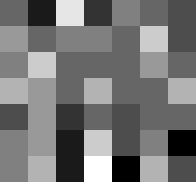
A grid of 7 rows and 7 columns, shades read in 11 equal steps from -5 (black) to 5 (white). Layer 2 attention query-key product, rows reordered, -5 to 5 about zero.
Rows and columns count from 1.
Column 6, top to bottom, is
-1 3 1 -1 -1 0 2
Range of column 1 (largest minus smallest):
4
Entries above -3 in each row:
5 7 7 7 6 5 5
